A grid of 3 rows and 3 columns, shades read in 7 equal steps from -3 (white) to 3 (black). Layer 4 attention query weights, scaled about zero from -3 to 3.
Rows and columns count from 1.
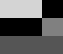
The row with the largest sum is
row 2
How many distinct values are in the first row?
2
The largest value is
3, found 3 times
